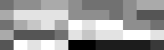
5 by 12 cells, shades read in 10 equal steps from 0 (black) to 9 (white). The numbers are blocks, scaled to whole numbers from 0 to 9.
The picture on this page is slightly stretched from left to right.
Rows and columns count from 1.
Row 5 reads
3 9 8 9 8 0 0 1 1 1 1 2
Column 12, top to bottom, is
6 3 4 8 2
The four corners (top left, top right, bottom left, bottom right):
4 6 3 2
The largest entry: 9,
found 7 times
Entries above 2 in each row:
12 12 12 12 5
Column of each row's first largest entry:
4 2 6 10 2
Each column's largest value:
6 9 8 9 8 9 8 9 9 9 9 8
